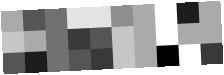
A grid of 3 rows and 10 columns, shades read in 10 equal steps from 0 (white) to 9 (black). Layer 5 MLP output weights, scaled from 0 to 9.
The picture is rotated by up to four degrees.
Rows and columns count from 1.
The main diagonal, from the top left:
3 3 5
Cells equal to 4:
1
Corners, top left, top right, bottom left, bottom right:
3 3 6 7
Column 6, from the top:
4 2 2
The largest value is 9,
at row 3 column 8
